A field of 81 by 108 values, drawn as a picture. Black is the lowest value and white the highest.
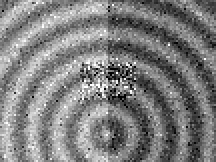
Odd patch: rougher, in the centre. Roughest part: centre. Rings: centred on the bottom middle. Seam: vertical, 50% of the way across, the left part higher. Mirror symmetry: none.
